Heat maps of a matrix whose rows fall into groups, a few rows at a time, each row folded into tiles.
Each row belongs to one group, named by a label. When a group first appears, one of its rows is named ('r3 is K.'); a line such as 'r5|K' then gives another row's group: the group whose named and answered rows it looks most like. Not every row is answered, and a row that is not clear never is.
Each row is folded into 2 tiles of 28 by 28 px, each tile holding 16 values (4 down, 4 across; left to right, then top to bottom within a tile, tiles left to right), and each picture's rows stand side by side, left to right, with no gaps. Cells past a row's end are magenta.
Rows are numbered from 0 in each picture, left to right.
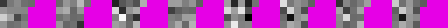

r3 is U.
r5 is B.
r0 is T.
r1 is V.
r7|B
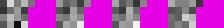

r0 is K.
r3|U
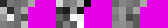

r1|U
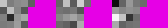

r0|B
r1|K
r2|T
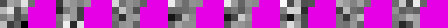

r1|K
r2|B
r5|B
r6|B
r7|K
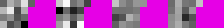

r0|V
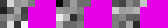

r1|T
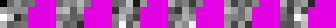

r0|T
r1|V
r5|U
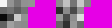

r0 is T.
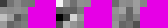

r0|T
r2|V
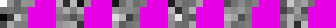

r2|T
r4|T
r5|K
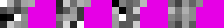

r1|K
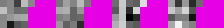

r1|V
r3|B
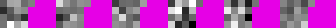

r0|K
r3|V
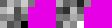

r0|V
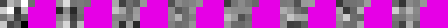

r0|V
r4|T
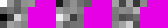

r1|T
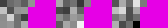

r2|V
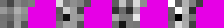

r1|B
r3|B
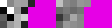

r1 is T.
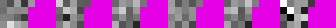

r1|B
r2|V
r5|B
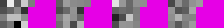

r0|K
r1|K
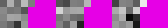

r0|K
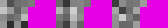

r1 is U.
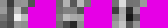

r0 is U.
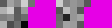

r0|V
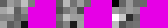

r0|V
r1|K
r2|T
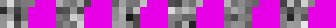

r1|U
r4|B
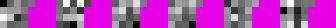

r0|T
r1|K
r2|V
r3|V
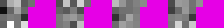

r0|K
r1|K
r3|K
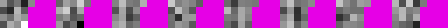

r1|V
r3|B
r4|U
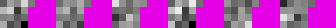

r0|V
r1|V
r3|V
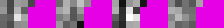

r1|V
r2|U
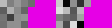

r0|B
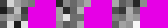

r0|K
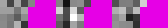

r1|U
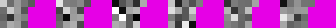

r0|B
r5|T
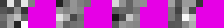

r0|K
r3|U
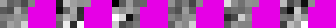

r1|K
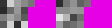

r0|K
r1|T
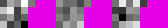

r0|V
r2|K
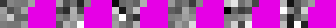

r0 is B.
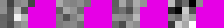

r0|U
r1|B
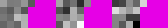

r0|U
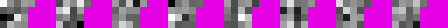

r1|V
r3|T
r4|U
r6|B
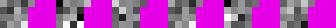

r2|B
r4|T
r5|V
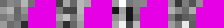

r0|V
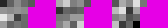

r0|T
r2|V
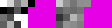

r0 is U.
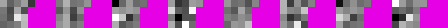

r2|T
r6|T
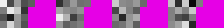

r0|B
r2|B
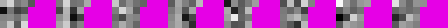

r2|B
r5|K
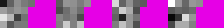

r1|K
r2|B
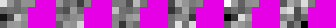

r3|K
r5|V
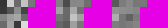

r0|K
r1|U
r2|T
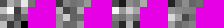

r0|V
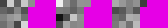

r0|K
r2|U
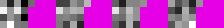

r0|B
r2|U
